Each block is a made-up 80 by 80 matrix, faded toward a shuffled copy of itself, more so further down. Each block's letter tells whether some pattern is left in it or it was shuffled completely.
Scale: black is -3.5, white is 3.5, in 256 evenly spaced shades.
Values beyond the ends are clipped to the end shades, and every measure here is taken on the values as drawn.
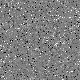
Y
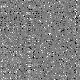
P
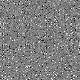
P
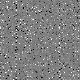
P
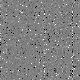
P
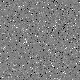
Y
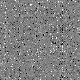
P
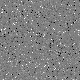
Y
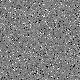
Y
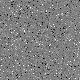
Y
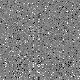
P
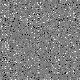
P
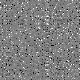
P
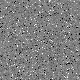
Y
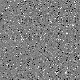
P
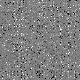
P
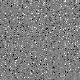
P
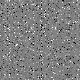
P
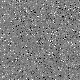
Y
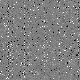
P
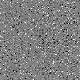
P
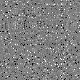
P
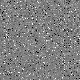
P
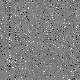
P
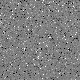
Y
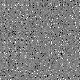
P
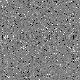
P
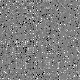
P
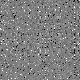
P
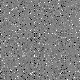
P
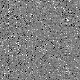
P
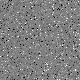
Y
